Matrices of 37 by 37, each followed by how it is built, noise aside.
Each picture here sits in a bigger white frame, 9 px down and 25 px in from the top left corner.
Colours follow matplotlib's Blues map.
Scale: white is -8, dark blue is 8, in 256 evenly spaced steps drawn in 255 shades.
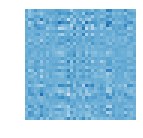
low rank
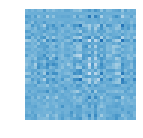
low rank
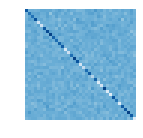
diagonal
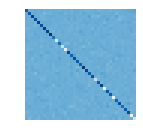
diagonal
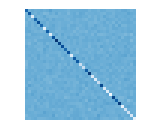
diagonal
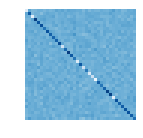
diagonal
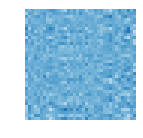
low rank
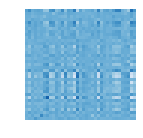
low rank
